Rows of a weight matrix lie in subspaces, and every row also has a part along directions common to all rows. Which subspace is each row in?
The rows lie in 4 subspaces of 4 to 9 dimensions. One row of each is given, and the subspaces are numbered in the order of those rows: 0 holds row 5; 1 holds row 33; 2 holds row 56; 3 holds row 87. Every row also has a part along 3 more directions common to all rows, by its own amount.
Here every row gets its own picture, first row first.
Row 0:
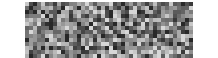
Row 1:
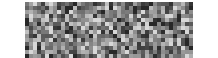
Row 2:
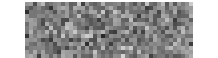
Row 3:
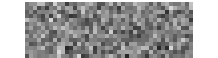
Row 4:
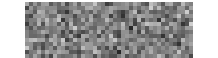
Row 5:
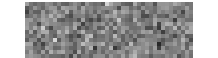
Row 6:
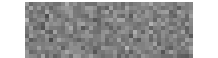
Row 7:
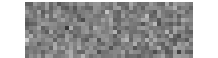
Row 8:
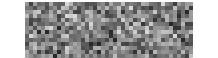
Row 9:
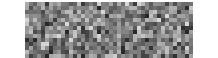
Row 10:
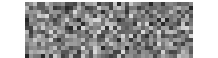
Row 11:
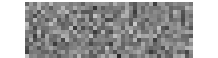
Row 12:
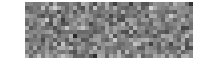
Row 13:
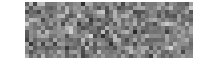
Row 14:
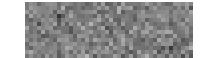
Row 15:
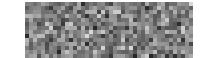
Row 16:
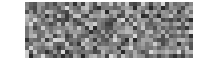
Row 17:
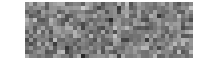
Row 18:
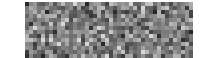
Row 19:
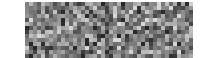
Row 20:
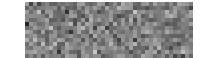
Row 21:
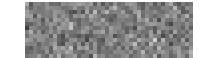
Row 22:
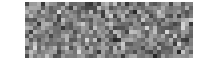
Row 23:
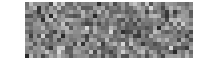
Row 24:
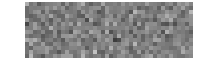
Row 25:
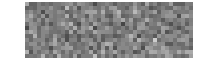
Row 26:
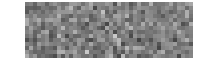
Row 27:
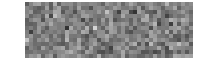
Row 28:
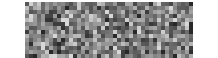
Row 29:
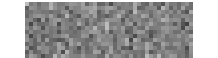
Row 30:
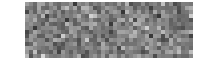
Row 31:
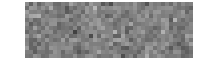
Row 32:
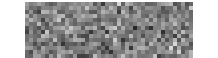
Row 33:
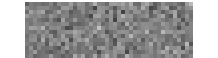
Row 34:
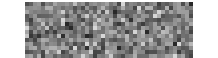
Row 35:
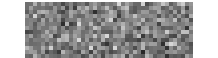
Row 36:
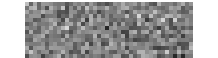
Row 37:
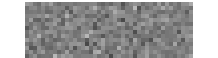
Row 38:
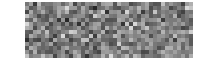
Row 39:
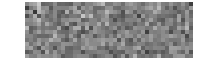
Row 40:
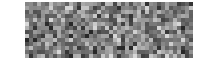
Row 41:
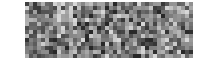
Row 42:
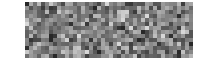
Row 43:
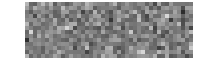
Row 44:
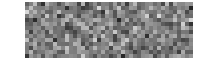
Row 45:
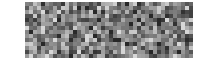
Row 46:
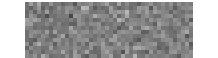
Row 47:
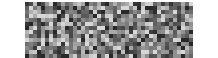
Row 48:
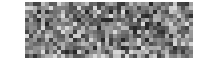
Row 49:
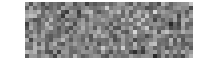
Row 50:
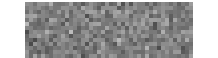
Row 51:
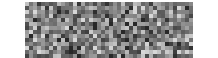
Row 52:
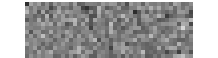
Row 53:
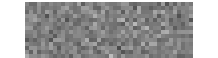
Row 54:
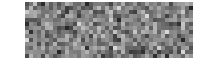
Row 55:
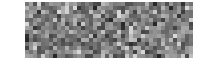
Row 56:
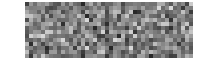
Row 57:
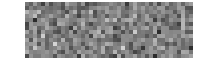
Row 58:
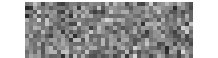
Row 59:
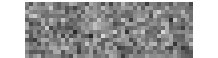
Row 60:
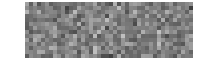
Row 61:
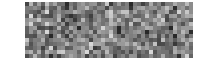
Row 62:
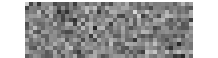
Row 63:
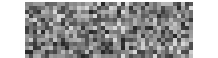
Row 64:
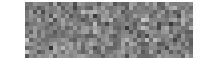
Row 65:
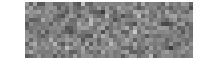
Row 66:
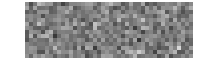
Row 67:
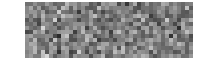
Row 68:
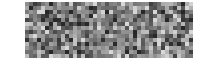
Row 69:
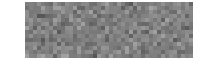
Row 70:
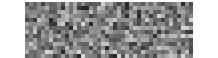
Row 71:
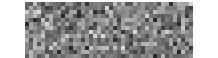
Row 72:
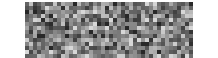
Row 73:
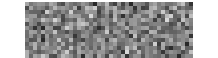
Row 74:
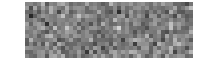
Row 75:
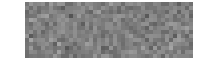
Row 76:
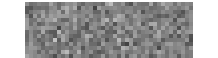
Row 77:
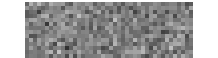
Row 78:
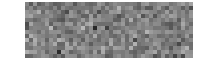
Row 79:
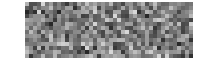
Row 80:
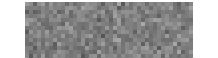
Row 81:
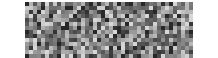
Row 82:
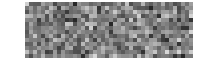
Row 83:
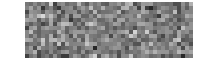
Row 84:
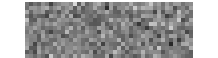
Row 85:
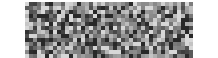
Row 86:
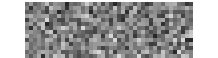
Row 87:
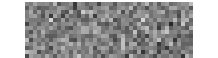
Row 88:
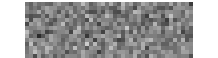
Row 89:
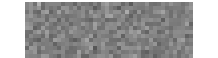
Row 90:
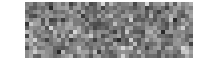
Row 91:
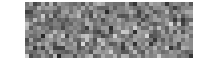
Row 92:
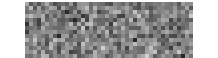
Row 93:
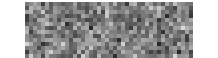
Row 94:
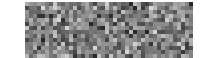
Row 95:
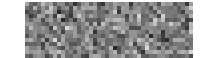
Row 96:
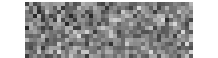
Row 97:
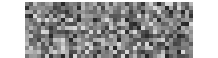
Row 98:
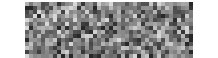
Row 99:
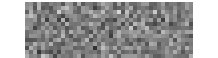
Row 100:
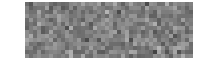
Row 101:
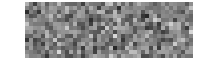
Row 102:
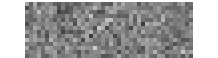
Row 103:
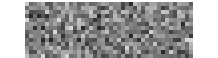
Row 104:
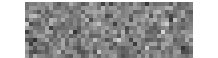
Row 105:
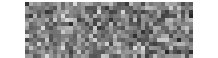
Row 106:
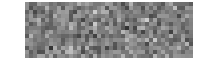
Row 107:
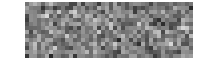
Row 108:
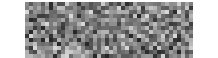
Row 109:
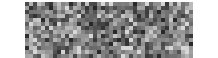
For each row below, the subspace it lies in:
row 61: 0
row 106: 3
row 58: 0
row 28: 0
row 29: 2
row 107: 1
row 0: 3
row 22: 0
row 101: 0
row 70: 3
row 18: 1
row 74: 0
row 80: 2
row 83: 1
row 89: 0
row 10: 1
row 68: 1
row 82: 0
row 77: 1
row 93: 0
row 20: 2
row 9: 0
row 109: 2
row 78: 2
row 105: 0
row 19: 2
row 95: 0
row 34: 2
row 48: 0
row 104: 2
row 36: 3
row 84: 1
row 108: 1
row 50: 2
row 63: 3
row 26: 0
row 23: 3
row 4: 0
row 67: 0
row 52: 2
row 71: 3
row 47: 1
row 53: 2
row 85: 1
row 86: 1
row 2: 2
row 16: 2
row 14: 3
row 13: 2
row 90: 2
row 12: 1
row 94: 1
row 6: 1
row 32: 3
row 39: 0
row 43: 3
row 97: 0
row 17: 3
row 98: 0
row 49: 3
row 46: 0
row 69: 1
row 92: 0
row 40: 2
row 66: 3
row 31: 2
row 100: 3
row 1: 1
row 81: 0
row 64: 3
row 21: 3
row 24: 2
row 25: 3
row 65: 2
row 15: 2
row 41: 0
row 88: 2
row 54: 3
